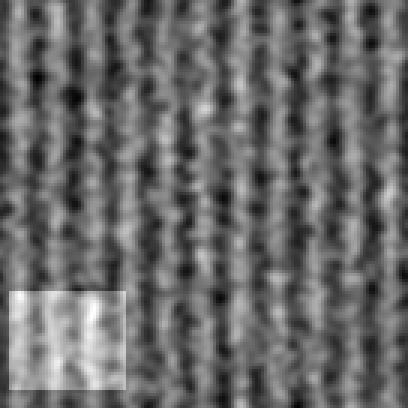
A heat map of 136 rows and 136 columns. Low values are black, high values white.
Average level on the scale: 40%. Stripes: upright, repeating 11 times. Odd patch: higher, in the bottom left. Ninth with the highest average: bottom left.
